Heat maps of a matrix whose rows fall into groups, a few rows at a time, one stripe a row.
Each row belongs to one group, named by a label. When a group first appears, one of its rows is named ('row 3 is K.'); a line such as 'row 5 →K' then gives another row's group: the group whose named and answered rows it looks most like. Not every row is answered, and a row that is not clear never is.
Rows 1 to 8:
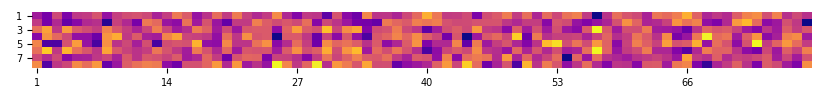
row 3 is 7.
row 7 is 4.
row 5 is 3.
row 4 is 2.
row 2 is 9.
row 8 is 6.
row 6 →7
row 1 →9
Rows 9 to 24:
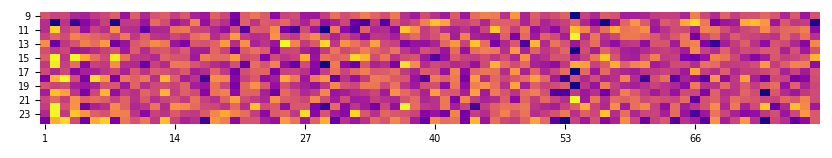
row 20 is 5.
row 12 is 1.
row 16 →2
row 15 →7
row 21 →1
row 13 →6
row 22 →2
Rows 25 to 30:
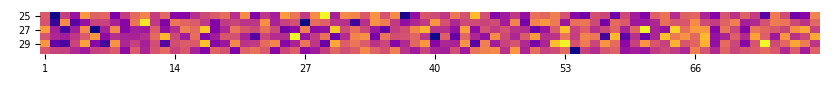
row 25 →6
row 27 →3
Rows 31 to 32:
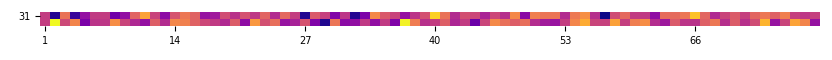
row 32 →2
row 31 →9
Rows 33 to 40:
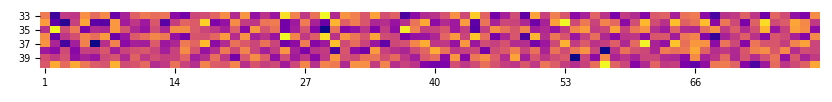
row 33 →6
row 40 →7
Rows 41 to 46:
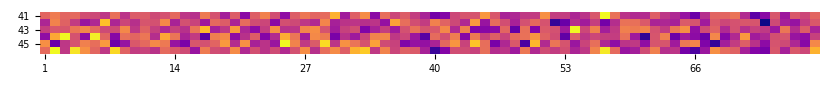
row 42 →5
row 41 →7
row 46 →7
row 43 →1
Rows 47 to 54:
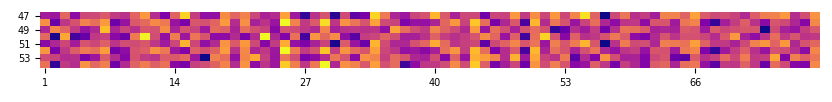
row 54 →6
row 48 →6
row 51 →9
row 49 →5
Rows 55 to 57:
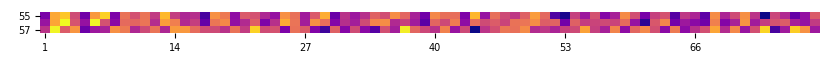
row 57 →2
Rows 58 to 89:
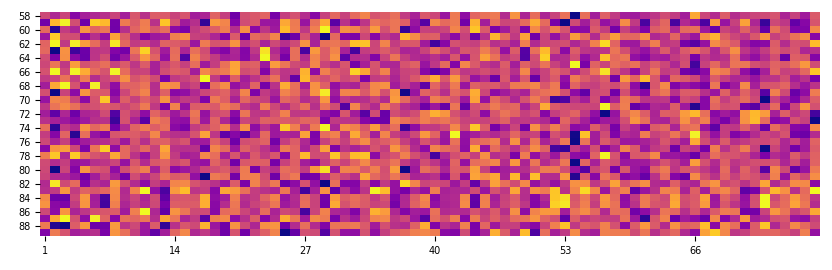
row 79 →4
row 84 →3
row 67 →1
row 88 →3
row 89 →2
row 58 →4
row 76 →4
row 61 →2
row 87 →5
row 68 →5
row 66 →7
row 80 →6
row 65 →1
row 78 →7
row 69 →6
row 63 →9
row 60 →6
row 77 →5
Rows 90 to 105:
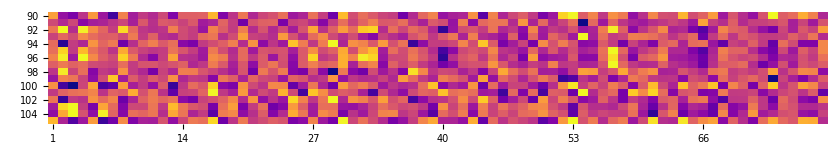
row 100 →3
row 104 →5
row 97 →7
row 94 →6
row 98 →2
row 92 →7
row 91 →4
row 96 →7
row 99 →5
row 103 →5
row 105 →3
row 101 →1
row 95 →7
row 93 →1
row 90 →3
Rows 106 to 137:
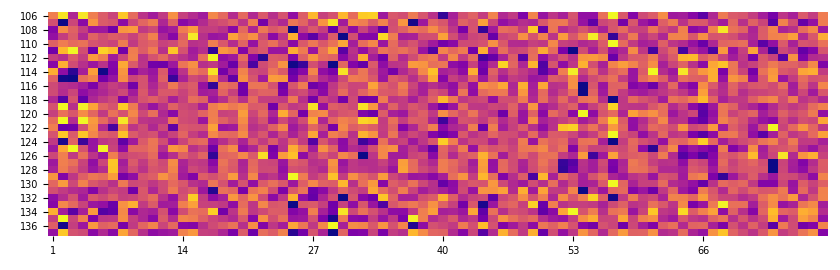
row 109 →9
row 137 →2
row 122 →3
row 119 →7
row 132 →9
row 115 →3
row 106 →7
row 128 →5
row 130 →7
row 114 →3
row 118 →9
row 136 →6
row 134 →3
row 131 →4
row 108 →2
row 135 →2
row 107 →6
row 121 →7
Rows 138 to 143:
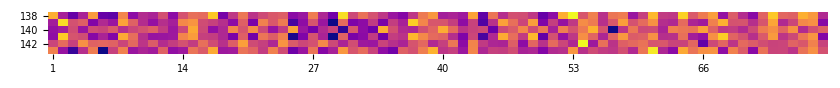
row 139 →2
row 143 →3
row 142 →1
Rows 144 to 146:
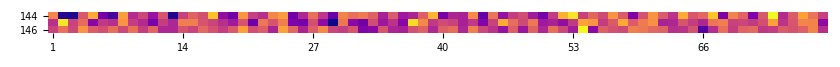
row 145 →2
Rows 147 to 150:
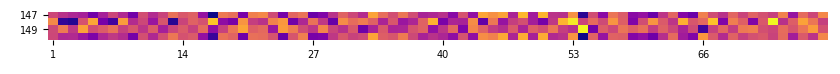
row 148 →3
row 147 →4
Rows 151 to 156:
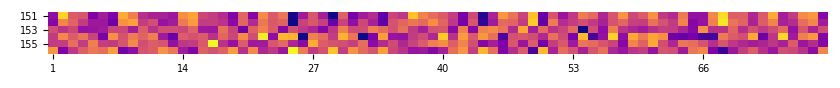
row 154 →1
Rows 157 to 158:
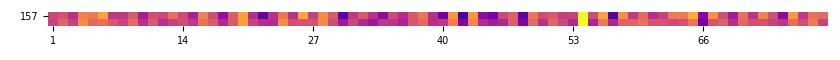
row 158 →1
